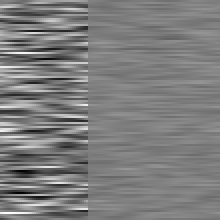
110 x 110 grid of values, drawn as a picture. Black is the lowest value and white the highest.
Histogram: heavy tails on both sides. Mirror symmetry: none. Average level on the scale: 50%. Slope: none. Seam: vertical, 40% of the way across, the right part calmer. Grain: streaks across.
